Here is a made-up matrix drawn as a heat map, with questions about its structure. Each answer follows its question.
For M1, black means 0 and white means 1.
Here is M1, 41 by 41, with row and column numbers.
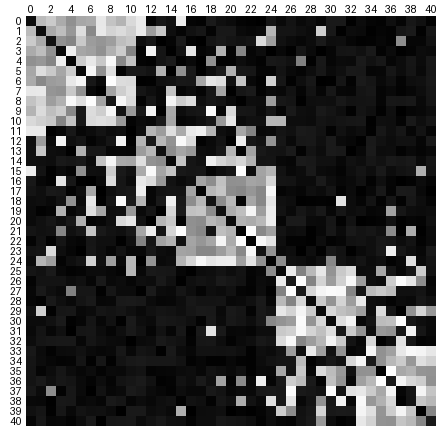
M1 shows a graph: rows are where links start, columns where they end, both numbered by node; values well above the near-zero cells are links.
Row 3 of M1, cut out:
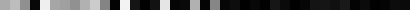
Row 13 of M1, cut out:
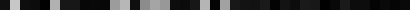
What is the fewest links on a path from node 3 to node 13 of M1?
2
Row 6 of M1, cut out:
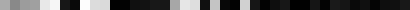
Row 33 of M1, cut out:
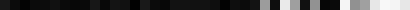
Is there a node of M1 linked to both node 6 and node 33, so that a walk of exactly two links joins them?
no
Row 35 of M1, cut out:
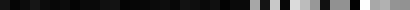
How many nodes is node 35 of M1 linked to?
12
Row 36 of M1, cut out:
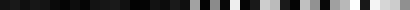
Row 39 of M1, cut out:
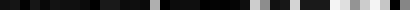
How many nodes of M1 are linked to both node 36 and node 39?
7
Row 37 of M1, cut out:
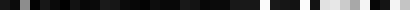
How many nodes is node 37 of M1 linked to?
10
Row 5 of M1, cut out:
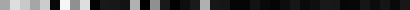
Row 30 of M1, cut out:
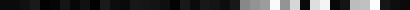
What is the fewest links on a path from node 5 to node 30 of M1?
3
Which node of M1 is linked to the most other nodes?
node 24
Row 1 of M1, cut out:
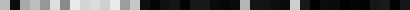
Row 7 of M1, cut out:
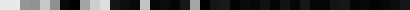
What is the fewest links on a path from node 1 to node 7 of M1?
1
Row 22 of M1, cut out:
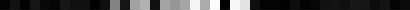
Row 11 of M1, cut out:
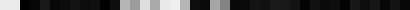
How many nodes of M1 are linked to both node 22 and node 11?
6
